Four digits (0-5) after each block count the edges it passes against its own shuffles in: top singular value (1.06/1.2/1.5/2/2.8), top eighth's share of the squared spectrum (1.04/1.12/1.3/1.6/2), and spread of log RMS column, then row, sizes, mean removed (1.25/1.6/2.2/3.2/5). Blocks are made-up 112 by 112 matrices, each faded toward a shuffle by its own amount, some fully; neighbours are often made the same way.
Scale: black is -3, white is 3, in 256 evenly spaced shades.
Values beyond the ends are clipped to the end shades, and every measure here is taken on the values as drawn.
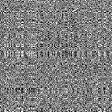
5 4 3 3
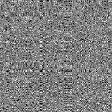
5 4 3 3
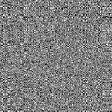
5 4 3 3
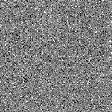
4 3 1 1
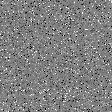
0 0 0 0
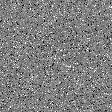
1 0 0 0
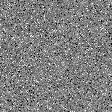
2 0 0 0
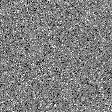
0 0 1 0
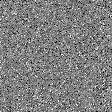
0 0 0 0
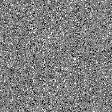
1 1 3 0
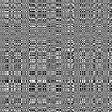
5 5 5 5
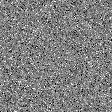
0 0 0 0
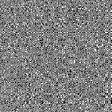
4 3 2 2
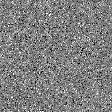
3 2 1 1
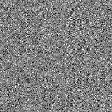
4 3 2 2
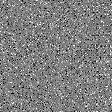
3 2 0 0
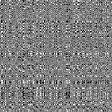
5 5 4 4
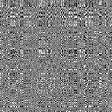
5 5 4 4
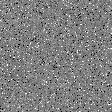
0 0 0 0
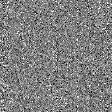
1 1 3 0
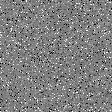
2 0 0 0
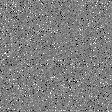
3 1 0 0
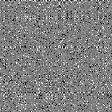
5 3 2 2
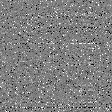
4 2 1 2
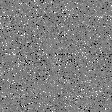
2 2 0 1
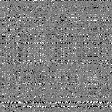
4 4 2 4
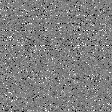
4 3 1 2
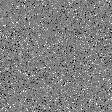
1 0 0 0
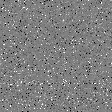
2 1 0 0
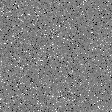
0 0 0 0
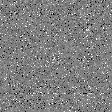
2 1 1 1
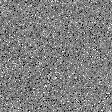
2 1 0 0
